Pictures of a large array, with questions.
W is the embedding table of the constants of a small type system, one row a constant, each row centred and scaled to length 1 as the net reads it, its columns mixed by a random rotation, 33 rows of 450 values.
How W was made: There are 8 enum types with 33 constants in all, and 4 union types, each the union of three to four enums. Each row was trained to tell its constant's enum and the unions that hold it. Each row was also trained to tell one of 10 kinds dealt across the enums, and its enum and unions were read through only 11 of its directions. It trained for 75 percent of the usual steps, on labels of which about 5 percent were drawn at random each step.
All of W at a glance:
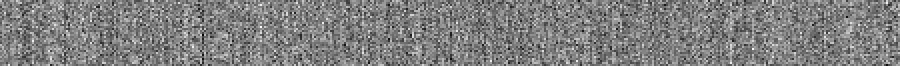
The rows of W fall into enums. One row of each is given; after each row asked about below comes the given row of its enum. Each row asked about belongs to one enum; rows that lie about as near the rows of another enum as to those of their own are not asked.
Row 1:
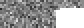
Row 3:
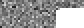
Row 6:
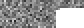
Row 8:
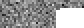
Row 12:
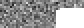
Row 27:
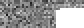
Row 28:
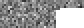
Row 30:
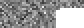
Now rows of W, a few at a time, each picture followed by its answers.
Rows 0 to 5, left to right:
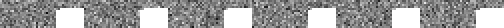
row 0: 8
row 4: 8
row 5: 28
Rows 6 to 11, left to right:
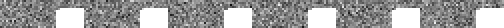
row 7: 6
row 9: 6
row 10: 6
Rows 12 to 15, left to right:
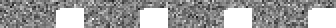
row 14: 1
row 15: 3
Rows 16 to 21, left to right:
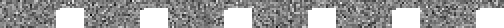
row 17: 27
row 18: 27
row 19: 28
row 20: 28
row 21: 6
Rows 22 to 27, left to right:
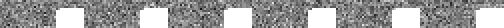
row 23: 1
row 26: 1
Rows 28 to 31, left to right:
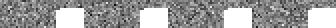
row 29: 27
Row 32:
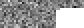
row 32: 3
